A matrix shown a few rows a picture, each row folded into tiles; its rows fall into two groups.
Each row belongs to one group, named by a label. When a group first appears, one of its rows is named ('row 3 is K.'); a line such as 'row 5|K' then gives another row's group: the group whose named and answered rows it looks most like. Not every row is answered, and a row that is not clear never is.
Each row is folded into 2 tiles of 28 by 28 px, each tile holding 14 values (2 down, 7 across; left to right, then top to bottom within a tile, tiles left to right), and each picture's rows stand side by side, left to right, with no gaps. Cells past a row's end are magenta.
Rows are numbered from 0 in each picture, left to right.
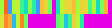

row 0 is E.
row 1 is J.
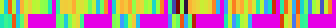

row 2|J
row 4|J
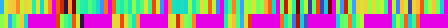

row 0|J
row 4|E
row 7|E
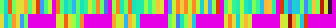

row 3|J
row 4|E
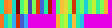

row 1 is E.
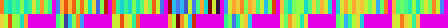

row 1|J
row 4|J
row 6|J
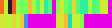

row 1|E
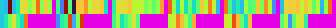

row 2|J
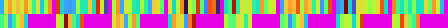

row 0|J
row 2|E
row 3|E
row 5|J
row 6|E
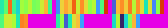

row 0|E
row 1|J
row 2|J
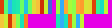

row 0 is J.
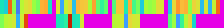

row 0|E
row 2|E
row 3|J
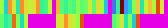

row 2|E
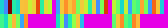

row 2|E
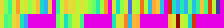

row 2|E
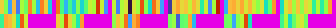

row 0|E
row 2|E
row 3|J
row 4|J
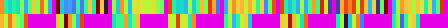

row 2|E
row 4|J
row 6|J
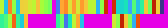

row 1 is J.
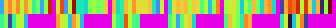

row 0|J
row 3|J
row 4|E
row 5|J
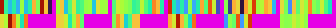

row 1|E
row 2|E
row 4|E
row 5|E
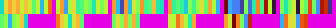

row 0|J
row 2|E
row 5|E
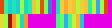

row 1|J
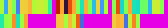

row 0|E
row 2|E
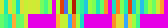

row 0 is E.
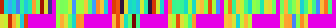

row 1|E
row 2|E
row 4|E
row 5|E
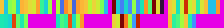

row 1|E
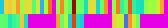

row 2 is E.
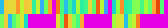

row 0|J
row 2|E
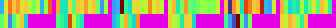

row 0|J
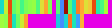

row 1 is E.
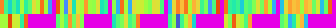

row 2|E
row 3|J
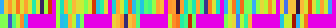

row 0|J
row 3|E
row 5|E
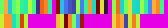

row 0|E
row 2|E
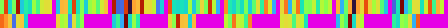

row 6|E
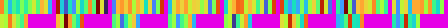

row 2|J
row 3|J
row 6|E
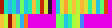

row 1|J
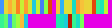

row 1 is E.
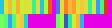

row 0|J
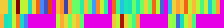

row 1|E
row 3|J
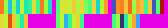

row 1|J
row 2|J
